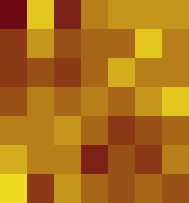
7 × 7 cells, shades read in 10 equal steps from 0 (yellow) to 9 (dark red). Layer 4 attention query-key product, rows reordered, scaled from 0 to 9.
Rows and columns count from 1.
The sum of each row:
31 31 35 28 34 35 32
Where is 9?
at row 1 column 1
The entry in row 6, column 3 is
4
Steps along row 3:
down up down down up same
